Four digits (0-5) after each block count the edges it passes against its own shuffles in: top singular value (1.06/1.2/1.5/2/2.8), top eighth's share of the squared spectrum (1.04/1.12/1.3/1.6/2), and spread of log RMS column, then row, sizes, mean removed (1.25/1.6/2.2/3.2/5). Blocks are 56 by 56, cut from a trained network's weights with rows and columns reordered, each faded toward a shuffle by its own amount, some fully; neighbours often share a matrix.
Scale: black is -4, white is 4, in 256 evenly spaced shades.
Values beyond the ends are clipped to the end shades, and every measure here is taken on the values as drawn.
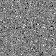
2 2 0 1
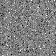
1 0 0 0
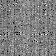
3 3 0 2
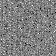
1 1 0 0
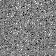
1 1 0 0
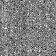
2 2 0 1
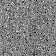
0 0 0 0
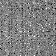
2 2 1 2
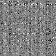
3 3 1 2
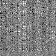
3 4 1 3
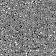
0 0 0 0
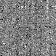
2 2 0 1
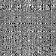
3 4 1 3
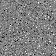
0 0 0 0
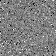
0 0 0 0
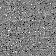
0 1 0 0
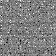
2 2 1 0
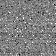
1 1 0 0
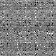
3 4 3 1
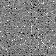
1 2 1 0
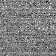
3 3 1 1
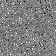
0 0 0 0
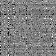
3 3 2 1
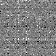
3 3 2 1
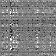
4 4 3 2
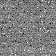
2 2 1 0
